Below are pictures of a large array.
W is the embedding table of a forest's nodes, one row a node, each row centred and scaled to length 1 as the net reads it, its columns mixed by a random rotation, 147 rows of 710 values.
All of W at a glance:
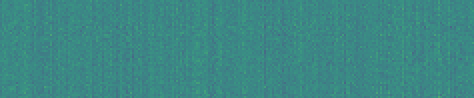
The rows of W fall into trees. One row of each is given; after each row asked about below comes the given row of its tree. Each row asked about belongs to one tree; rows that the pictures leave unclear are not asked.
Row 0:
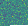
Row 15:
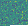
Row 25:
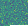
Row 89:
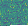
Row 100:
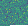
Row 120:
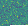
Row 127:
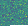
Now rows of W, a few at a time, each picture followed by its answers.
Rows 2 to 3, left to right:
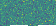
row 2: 15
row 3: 89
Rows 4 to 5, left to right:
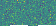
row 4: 100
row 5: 15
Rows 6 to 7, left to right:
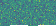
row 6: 89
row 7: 120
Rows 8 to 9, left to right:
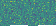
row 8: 127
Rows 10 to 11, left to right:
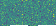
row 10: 15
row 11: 127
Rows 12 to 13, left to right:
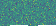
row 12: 15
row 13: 120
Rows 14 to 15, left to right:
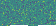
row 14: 89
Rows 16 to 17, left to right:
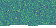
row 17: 127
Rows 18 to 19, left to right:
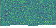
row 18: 100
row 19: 0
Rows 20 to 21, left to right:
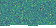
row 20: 15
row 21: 15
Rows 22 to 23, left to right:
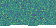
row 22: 89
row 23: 89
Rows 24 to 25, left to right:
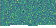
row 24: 100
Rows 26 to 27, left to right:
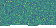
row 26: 127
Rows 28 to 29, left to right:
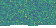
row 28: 127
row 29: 100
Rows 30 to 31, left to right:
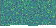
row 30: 15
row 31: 127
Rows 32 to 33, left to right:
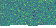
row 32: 25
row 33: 100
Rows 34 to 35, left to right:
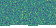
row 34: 15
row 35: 15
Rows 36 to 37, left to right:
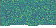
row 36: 100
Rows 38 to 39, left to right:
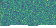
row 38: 89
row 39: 120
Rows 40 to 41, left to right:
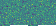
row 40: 120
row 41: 120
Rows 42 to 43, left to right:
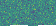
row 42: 120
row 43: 100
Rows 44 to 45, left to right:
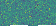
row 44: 120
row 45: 0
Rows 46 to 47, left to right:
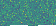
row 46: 127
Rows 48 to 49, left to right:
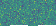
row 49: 100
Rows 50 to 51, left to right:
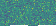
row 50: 100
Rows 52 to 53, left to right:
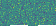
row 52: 89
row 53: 89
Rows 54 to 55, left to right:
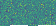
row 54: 120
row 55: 15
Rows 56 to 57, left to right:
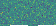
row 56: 15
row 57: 120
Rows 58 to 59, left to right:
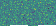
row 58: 15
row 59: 100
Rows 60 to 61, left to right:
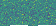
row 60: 15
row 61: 0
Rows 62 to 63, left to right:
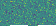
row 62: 127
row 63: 89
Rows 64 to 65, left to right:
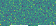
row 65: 25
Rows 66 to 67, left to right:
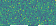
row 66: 89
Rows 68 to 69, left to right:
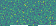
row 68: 25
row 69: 15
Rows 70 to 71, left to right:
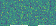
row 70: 15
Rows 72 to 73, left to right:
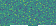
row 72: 25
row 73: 0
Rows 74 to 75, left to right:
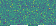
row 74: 89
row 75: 120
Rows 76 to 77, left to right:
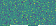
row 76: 15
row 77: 89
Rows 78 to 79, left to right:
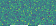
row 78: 89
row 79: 89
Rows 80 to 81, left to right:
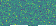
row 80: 120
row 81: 127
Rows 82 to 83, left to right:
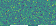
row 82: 89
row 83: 120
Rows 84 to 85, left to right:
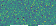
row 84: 25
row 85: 120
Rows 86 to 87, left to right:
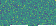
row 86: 120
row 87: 89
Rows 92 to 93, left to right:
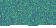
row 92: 120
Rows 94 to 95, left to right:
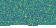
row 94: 127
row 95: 0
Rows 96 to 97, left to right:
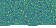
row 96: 127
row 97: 127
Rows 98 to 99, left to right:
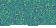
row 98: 25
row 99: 120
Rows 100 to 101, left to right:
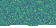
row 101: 15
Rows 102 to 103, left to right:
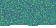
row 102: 0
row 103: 120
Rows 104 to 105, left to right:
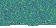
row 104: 100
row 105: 89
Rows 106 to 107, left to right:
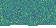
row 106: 0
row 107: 100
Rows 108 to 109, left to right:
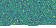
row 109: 127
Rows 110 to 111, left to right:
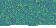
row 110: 120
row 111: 25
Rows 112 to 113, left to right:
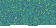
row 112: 89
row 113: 120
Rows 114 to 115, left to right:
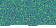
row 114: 0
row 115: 15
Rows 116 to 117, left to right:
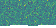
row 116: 120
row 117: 120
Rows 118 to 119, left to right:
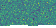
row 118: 25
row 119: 100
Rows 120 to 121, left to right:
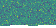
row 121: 15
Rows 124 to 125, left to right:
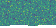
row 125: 89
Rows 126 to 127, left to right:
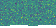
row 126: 15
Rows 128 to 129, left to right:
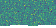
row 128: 120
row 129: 100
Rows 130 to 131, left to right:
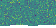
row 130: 100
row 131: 89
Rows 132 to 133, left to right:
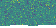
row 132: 100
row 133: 120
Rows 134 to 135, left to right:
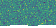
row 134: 89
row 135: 89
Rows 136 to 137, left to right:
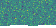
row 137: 100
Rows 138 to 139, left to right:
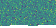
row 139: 89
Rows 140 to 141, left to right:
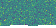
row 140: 89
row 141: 15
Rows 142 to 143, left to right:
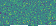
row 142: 120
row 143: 15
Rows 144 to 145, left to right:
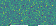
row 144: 89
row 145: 120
